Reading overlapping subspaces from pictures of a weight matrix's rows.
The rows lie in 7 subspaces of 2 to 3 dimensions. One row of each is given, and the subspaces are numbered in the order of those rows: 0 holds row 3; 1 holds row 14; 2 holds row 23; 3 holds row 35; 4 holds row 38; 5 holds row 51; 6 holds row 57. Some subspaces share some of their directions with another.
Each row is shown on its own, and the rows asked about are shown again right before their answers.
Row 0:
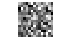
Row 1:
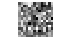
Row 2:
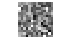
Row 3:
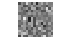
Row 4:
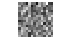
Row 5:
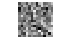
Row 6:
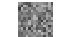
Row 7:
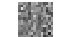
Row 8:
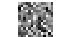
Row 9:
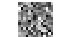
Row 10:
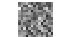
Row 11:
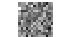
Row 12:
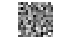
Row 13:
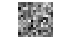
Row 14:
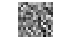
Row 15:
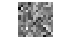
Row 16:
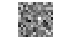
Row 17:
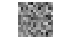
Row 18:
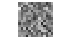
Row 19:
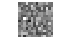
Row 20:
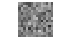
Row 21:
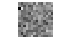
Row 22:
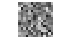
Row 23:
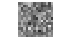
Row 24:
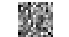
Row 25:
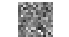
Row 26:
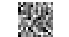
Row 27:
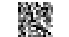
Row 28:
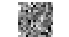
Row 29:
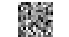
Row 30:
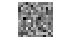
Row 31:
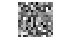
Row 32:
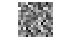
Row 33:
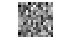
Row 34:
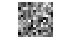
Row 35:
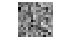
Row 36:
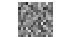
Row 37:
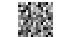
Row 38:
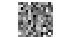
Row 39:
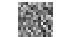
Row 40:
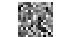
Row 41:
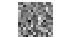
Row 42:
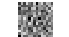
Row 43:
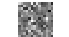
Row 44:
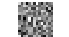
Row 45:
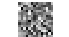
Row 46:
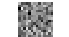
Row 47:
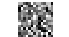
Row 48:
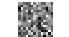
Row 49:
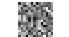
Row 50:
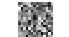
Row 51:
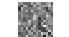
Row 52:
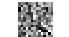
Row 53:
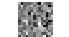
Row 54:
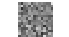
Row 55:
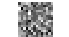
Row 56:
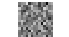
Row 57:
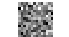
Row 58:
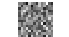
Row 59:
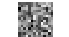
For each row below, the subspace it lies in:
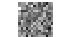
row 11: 1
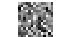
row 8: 0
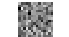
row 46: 5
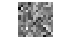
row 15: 6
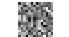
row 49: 0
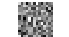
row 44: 0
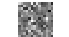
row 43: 3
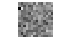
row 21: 6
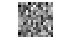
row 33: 1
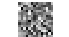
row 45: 5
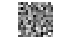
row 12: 4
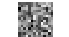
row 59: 3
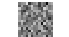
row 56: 4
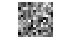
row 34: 3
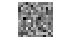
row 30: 0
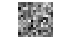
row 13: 3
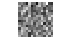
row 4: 4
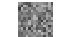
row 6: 2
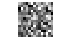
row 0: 6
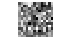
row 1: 2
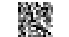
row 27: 3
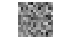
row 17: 6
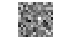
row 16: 6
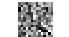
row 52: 3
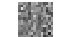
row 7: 1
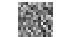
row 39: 1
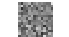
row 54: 4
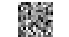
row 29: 5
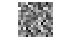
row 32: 4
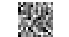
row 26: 0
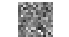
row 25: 3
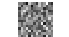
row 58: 4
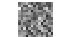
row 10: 4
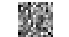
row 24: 1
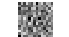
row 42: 0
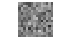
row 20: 2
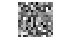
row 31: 0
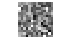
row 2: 3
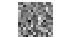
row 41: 6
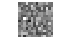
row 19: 0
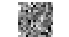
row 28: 1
